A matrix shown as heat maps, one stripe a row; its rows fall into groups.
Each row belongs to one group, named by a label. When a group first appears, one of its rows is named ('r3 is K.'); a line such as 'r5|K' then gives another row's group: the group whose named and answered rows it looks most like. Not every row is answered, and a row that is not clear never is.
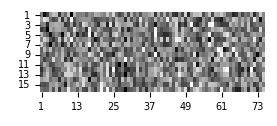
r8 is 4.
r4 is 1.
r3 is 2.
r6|2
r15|2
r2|2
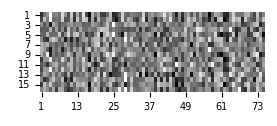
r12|4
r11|2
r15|4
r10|4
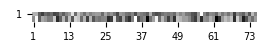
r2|4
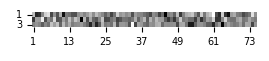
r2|4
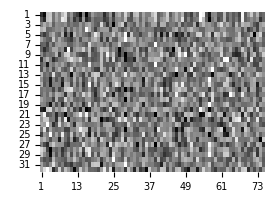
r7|1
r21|4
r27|2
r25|4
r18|2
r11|1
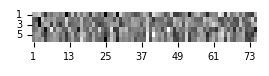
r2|1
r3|1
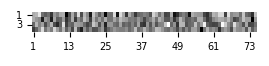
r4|4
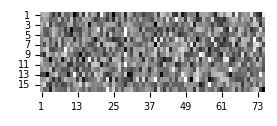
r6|2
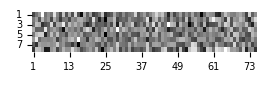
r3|2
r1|4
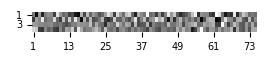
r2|4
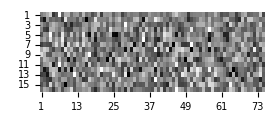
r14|1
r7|2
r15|2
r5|4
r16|2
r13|1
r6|4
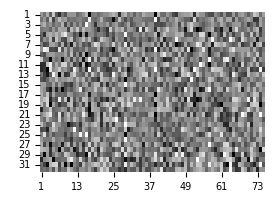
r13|1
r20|4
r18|2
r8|2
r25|4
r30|2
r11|4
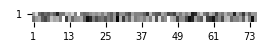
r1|4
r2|2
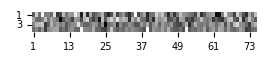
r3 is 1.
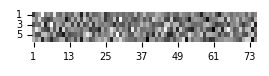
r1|4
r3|1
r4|2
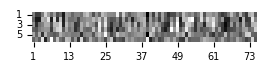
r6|1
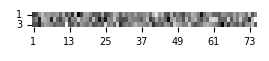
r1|4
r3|1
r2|1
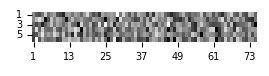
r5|4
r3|1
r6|4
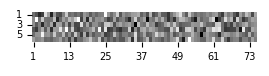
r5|4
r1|1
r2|4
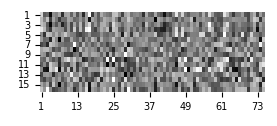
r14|1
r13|2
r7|1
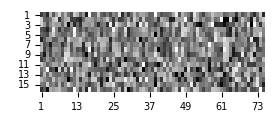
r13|4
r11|4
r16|1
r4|1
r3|2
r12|2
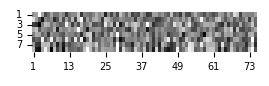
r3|1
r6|1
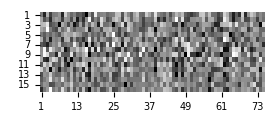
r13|4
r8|4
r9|2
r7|1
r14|4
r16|4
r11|4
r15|2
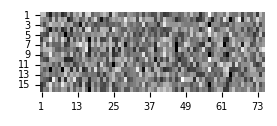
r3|4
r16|4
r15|4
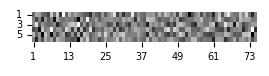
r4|1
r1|2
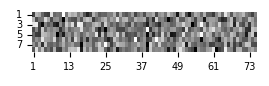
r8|4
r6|4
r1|2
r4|1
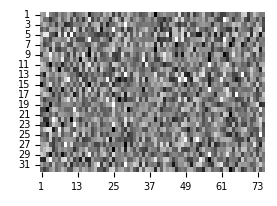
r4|1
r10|4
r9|4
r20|1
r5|2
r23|1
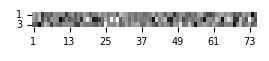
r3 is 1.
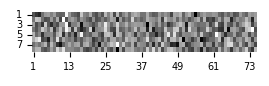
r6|2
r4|1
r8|2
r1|1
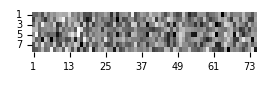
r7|4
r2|2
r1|2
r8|1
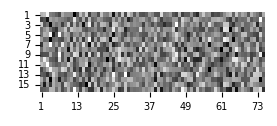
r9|1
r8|2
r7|4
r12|4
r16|1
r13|1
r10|2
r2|1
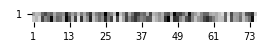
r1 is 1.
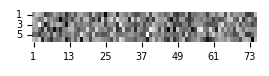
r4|4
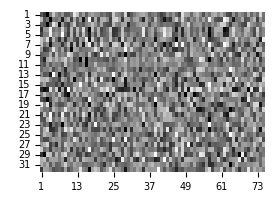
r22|4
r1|1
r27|2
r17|2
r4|4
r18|1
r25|2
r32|4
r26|1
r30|4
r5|4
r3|1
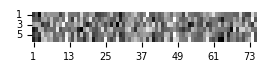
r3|2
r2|1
